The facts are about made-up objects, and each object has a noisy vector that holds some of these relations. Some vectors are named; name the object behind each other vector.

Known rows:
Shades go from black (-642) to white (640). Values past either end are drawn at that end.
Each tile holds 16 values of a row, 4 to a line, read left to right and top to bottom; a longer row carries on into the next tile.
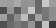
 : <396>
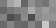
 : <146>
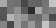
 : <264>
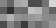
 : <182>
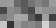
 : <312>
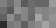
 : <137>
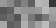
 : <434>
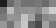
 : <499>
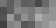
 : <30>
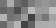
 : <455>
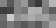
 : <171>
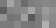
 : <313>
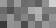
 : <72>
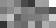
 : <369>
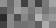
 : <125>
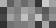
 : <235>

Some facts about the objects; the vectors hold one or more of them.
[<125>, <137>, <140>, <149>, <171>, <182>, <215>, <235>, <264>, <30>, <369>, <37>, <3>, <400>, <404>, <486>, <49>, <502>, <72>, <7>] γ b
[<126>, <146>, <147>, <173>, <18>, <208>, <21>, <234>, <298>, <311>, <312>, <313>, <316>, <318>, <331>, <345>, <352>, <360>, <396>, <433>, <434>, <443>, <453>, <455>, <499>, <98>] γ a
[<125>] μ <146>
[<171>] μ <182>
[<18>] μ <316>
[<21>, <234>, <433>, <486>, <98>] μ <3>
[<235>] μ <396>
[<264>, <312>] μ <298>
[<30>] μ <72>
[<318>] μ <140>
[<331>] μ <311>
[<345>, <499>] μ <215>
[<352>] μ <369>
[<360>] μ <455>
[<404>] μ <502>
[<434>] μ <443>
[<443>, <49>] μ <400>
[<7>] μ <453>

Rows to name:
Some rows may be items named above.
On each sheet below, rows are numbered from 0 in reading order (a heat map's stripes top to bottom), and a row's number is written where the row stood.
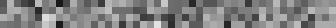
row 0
<352>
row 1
<215>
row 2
<298>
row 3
<404>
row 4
<502>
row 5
<455>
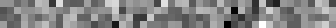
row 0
<434>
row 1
<486>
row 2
<3>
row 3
<453>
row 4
<400>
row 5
<443>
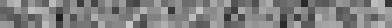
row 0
<453>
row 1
<125>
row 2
<360>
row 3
<318>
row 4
<49>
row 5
<404>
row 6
<434>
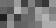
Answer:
<7>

